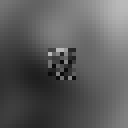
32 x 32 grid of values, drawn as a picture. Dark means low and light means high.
Slope: up to the top right. Roughest part: centre. Stripes: none. Ninth with the highest average: top right. Odd patch: rougher, in the centre.
